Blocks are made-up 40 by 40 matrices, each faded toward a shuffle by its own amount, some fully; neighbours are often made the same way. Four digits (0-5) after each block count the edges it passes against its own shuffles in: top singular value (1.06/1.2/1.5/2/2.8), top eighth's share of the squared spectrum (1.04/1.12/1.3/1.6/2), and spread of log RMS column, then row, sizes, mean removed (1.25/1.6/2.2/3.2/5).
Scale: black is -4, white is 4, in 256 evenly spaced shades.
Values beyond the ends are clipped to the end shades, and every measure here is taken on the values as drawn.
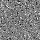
0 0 0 0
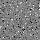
1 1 0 0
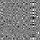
4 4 2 2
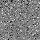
2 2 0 0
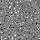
2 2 0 0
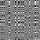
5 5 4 3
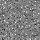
2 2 1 0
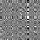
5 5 3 3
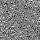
2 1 0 0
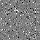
3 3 1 1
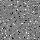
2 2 0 0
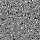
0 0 0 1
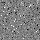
0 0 0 0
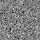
0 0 0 0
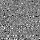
1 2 0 2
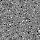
0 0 0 0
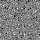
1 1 0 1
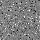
0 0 0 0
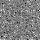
0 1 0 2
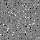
2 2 0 0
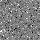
0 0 0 0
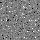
1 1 0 0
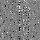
3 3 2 0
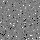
1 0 0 0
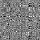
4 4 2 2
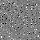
2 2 1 0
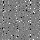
3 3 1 0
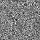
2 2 0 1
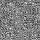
3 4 2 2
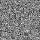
2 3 0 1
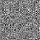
3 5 2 2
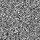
2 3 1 0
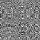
3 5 2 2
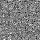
1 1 0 0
